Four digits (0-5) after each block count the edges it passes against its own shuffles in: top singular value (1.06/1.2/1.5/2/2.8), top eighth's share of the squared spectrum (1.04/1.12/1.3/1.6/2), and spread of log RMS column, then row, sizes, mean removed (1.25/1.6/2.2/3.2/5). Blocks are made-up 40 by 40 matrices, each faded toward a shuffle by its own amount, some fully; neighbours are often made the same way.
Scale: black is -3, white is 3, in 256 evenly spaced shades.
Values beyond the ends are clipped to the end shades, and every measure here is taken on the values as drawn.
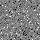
0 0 0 0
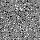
1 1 0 0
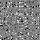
3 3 1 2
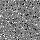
0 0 0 0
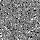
0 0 0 0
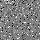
0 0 0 0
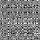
4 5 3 3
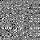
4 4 1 2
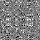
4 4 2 2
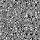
3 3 1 1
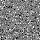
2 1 0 0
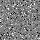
1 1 0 0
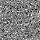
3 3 1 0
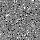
1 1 0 0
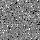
1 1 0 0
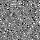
2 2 0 0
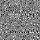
3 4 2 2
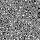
1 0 0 0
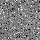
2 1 0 0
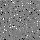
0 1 0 0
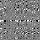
3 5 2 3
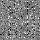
3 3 2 1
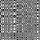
4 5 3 2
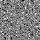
3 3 1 1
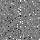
2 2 1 0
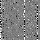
2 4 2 0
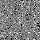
0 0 1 0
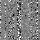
2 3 3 0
